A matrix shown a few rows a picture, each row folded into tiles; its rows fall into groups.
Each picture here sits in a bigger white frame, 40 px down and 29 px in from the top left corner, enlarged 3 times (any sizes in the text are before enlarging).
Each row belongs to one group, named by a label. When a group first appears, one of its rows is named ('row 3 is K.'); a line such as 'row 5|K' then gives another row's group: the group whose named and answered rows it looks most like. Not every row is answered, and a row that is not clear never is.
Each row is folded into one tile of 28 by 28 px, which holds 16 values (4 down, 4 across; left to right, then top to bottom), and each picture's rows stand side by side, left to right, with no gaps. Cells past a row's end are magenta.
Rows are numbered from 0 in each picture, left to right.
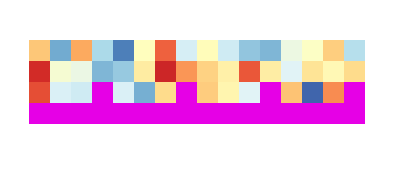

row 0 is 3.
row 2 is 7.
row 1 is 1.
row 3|1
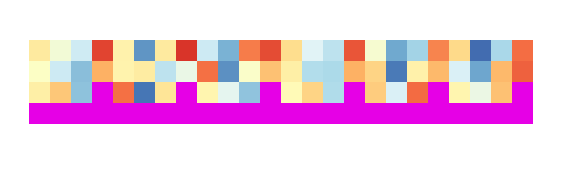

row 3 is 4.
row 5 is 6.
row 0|4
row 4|6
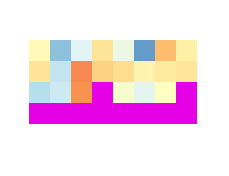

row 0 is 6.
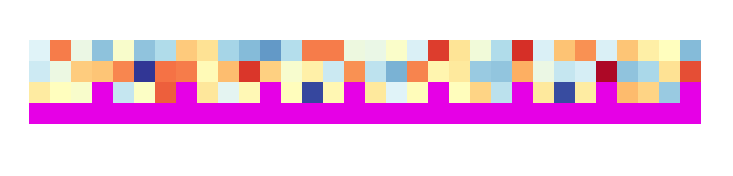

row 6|1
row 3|1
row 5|4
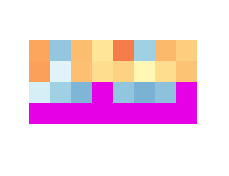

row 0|3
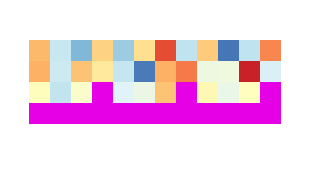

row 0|6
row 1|1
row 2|6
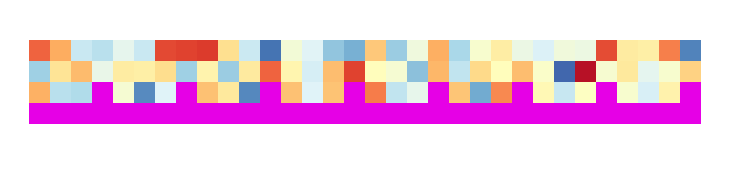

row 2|7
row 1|3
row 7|1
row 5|1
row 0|7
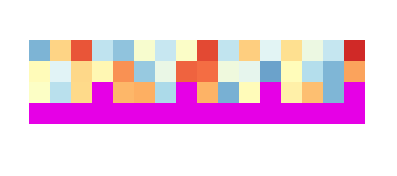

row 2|3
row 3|4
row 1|4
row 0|1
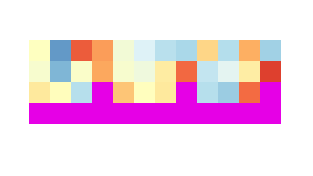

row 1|7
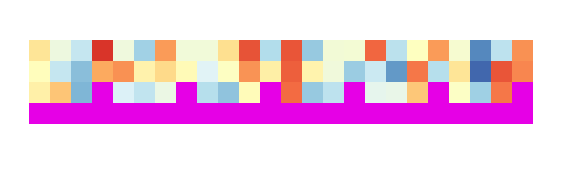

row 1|3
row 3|3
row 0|4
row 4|6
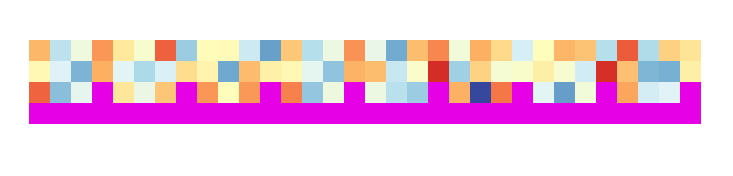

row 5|1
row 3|4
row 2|7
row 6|1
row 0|4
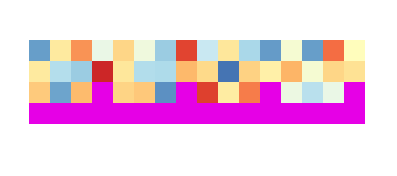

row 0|1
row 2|7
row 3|3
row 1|4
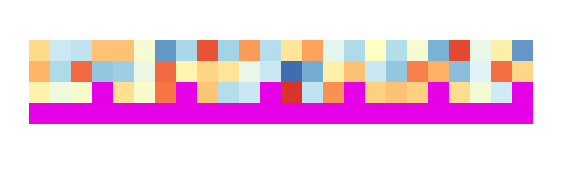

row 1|7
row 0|6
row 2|3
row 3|7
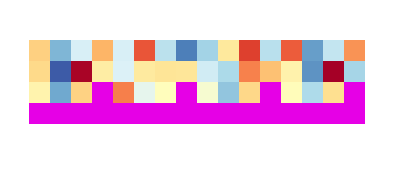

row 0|6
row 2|1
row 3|6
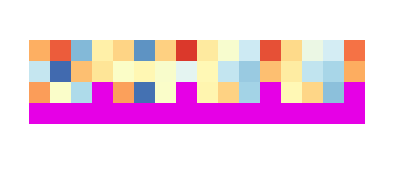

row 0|7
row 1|3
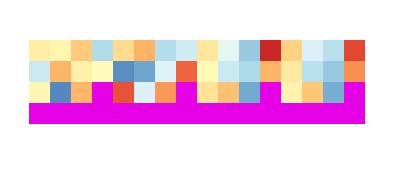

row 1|7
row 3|4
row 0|1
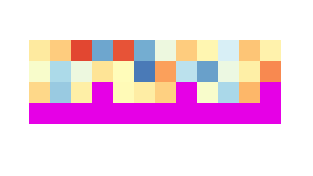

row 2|1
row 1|6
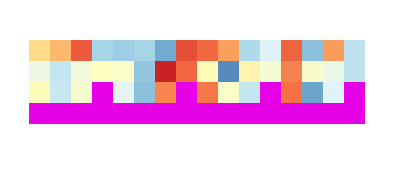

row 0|1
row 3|3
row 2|7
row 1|6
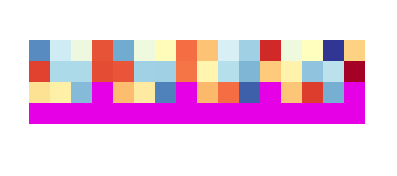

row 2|4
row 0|4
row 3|4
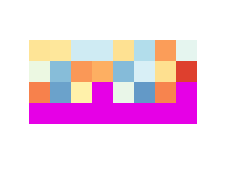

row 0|7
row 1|1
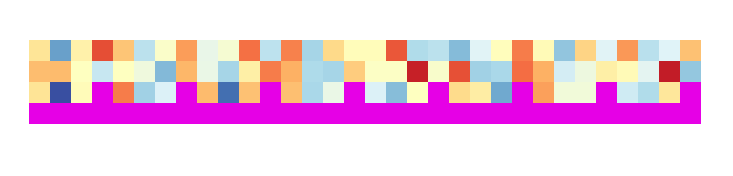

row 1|4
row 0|3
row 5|4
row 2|1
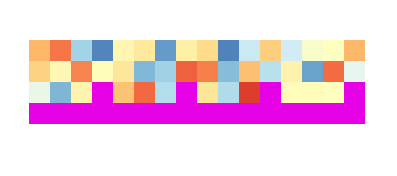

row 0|7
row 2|6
